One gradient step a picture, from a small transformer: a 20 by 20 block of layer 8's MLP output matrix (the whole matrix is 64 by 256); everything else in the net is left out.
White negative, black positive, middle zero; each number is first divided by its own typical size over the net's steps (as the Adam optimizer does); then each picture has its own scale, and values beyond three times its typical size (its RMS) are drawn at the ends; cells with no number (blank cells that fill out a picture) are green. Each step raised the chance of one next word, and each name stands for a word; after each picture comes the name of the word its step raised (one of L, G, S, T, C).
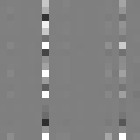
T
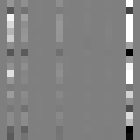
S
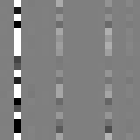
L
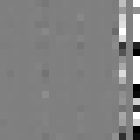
S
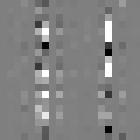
S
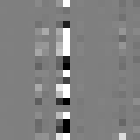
L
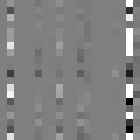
L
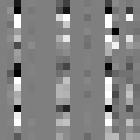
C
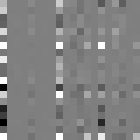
T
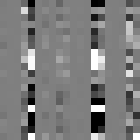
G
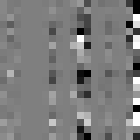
C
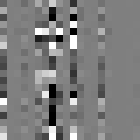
L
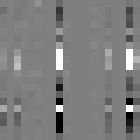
G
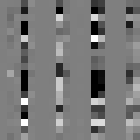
C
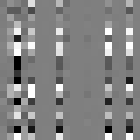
L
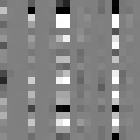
C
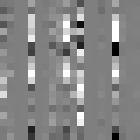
S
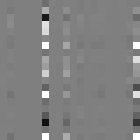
T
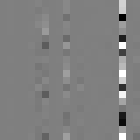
T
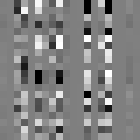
C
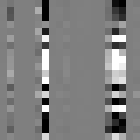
G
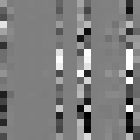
G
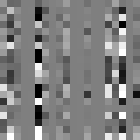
L
